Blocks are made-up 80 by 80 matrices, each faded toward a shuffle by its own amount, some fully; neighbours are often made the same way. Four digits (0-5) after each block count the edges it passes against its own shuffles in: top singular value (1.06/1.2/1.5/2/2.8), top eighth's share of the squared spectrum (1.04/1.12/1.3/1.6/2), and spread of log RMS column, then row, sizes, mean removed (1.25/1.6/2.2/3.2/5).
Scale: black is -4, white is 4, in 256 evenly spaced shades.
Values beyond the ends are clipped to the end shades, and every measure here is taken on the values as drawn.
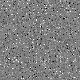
3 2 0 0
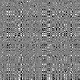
5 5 3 3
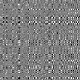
5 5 4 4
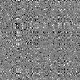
4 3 2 2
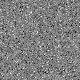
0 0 0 1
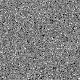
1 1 0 1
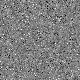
0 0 0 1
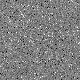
2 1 0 0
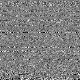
2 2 0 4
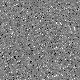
1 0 0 0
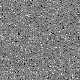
3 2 0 0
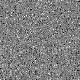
3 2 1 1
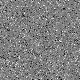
0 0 0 0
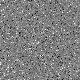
1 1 0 0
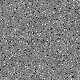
2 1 0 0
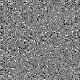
4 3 1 1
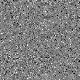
3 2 0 1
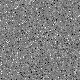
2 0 0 0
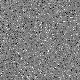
1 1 0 0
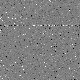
3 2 0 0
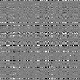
5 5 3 4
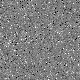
0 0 0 0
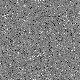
0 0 0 0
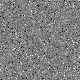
0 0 0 0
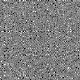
4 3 2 2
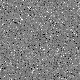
0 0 0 0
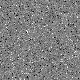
1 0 0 0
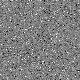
0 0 0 1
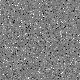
0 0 0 0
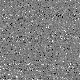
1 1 0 1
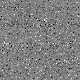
1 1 0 1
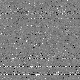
3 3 0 3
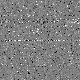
2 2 0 2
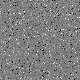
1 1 0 0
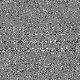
2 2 0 3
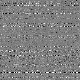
3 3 0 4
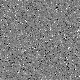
0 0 0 0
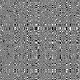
5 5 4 3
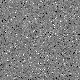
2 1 0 0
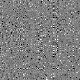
4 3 2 2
